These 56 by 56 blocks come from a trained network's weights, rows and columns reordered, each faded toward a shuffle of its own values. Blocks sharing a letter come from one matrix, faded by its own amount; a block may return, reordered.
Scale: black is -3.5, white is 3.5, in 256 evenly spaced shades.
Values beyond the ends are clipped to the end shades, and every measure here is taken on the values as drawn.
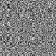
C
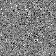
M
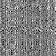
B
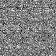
M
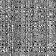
B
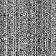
B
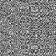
C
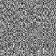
C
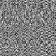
C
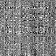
B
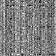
B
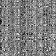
B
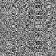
C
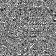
M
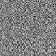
C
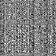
B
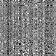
B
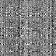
B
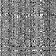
B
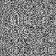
C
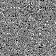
M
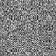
C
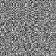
C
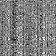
B
